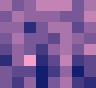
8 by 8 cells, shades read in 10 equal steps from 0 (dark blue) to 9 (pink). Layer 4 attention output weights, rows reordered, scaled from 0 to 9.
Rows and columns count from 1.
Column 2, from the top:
4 6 5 6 5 5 3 2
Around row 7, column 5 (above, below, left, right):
3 4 0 5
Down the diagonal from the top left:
6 6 1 4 5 7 0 1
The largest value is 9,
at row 6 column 3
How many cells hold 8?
0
